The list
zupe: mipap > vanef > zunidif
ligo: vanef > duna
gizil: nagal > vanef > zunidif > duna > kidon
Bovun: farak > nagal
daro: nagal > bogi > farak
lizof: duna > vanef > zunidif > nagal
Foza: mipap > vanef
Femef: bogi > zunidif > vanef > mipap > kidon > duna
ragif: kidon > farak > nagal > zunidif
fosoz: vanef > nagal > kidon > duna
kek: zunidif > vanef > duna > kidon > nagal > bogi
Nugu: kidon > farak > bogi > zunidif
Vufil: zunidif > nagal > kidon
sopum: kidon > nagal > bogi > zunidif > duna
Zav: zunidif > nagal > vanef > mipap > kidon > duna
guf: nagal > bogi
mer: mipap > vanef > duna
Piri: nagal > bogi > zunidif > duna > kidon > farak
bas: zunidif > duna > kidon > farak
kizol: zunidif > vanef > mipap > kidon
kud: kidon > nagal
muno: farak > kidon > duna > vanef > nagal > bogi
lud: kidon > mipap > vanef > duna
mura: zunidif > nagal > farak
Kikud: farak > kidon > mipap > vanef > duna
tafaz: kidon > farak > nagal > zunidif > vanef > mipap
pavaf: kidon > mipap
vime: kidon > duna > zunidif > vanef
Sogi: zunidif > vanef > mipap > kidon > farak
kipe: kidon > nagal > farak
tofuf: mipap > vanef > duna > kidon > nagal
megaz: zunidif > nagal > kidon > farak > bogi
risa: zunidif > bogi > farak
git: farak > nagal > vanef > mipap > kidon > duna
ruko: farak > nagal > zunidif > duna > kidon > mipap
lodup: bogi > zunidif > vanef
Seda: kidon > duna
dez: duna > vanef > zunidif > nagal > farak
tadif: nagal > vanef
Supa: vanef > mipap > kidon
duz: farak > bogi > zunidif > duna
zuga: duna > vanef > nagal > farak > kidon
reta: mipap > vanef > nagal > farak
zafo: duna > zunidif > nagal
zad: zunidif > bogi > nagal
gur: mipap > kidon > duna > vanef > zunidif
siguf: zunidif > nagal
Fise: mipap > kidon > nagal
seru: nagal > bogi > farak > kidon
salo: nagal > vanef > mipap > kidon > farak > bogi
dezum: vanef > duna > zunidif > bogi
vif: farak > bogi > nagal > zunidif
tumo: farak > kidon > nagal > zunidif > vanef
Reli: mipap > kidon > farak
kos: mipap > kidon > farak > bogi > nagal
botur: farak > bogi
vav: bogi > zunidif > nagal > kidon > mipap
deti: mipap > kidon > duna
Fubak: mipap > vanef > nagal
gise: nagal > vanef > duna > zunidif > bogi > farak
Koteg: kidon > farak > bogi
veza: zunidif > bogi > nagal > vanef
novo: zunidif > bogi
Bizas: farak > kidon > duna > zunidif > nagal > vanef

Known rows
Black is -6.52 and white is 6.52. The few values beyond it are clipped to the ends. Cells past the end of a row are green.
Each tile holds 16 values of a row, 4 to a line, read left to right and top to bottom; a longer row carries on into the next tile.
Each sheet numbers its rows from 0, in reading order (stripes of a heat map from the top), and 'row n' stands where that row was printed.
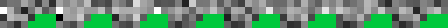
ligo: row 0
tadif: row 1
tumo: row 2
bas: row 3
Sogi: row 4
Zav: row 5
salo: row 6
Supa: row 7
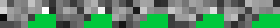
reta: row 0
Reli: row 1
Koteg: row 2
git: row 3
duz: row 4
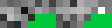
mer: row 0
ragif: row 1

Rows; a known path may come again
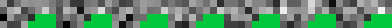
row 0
zupe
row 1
pavaf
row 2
novo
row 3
dezum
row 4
Kikud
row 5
daro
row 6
Sogi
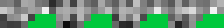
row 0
git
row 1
sopum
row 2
Zav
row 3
Vufil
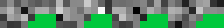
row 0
lud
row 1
reta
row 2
mer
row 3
Koteg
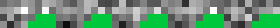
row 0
siguf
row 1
kos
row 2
kud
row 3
ragif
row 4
vime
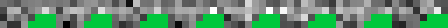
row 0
kizol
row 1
vav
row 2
bas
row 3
Fise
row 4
tumo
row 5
zuga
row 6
veza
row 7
Reli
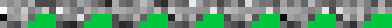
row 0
tadif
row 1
muno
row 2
salo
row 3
dez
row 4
Bizas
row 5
Fubak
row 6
lizof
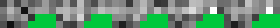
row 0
deti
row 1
gizil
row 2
seru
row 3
mura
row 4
ruko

